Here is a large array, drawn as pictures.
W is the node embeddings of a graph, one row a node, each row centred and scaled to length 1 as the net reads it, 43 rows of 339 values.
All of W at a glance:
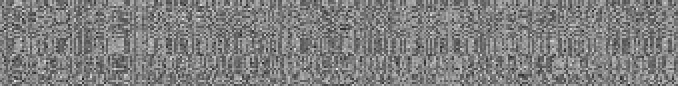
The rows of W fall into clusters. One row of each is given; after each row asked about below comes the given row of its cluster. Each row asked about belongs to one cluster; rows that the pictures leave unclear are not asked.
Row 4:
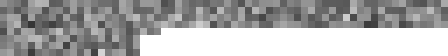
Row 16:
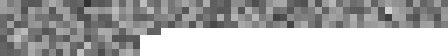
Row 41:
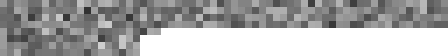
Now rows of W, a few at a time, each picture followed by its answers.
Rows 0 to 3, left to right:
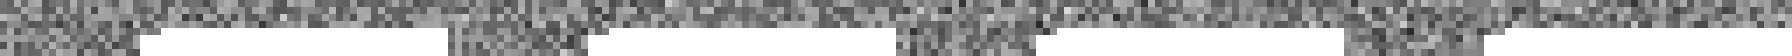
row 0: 4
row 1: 4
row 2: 4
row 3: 41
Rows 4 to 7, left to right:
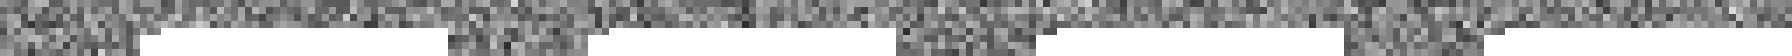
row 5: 41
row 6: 16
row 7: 16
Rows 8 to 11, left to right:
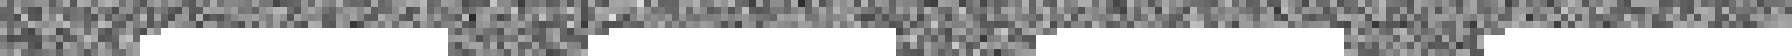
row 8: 41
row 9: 16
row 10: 16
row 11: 4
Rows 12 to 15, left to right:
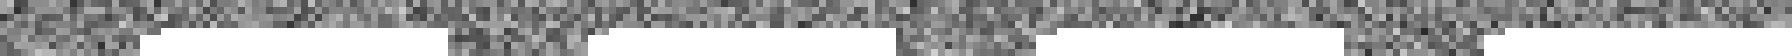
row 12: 16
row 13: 41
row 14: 16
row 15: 4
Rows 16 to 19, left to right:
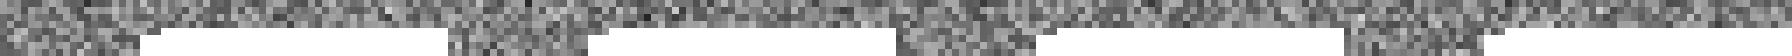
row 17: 4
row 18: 16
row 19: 4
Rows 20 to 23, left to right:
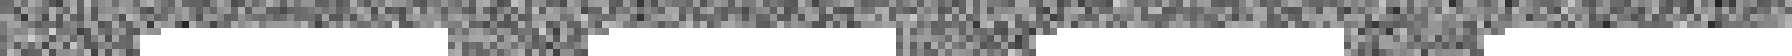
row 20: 4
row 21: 4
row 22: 4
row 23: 4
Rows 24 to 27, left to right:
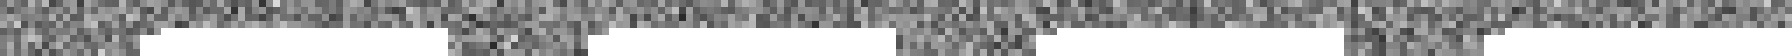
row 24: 4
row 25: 4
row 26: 4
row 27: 41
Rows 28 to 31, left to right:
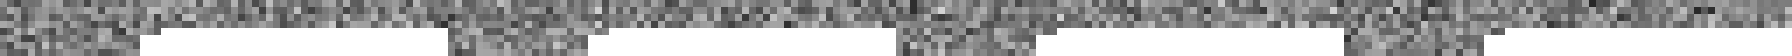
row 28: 16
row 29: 16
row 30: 16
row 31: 16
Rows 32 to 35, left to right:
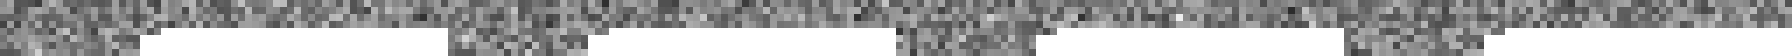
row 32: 16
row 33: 16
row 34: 4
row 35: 16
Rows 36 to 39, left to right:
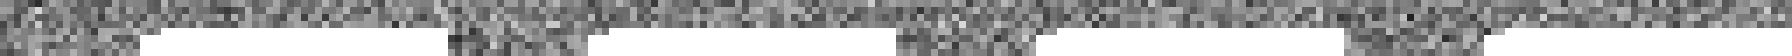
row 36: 16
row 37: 41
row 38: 41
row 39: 41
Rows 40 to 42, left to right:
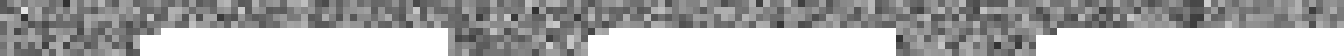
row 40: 4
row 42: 16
